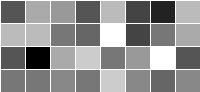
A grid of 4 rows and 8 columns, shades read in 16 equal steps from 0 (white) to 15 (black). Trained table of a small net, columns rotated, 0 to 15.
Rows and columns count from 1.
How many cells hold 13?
1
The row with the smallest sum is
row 2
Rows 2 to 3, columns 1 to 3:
4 4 8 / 10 15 5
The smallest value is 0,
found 2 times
